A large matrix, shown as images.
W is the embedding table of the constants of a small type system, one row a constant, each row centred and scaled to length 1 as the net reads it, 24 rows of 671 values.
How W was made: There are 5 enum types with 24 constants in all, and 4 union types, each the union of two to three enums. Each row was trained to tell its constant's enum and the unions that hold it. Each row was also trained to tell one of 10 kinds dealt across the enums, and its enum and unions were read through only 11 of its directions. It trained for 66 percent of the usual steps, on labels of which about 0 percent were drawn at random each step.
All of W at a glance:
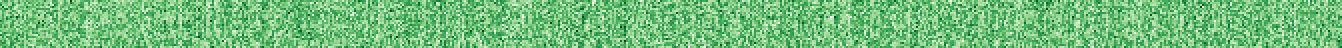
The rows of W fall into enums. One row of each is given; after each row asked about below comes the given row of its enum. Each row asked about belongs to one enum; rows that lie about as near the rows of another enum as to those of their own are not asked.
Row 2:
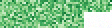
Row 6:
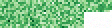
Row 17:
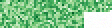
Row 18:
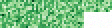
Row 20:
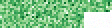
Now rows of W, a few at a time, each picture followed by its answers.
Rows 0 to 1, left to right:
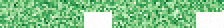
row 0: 17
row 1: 2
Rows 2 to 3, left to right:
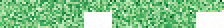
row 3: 18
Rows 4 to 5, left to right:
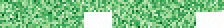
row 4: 20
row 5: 17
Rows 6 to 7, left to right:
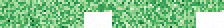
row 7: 17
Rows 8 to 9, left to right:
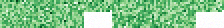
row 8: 17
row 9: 18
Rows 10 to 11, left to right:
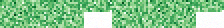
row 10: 2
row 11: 2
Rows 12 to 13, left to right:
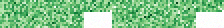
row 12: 20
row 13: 20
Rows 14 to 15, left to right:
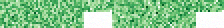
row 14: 18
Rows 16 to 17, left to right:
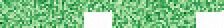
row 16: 17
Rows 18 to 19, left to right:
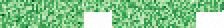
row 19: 6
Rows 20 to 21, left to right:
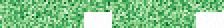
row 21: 20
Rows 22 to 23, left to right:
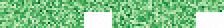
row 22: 20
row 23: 18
